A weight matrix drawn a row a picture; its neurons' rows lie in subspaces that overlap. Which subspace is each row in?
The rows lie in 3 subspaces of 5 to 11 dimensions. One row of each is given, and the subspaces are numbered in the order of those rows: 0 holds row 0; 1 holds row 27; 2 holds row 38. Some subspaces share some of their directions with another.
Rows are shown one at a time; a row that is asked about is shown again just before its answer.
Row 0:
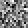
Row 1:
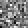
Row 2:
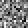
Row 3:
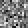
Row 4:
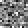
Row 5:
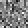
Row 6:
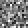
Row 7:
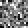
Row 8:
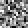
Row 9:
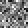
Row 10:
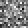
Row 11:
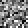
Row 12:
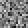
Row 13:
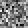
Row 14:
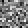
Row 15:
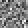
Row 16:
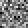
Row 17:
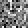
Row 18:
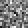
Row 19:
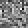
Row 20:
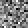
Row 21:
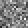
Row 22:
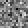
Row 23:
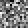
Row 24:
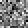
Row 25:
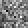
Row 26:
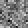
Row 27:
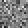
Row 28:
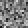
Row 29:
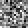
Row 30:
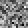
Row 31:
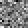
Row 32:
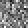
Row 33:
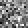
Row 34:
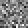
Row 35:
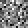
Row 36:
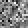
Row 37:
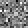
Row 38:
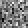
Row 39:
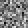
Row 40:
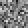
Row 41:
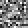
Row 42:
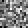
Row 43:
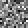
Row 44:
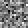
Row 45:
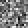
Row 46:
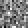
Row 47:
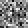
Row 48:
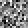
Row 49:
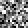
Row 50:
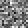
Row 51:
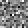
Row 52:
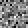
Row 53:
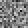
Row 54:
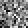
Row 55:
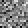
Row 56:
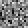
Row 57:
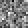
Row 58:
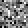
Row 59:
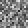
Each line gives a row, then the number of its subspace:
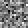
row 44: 1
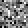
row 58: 1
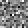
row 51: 1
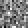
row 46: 0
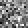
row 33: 2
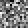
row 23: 2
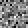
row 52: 2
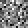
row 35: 2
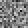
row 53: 1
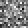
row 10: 2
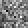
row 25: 2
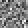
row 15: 1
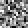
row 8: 0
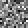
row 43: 1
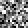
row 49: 0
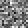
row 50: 1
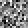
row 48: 1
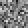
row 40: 2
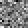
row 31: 1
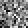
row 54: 2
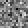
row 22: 0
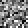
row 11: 1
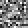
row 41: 2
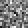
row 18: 1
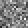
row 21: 2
